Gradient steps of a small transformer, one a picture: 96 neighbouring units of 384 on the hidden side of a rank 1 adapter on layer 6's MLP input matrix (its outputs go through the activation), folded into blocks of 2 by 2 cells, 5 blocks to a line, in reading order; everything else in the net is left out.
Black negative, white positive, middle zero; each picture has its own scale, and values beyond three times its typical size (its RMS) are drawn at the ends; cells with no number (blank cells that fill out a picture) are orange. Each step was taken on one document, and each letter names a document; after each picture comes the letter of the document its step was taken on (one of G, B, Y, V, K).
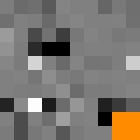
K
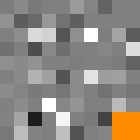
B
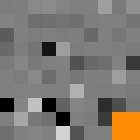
K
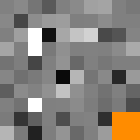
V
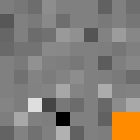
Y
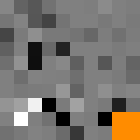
Y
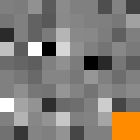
K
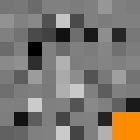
V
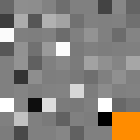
K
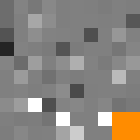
Y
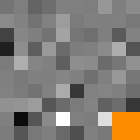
Y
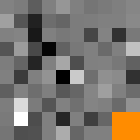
B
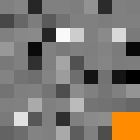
V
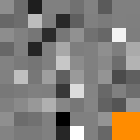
B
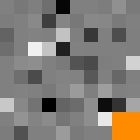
K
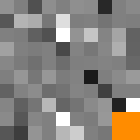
V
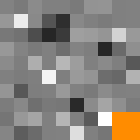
V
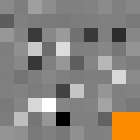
Y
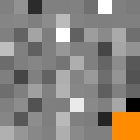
V
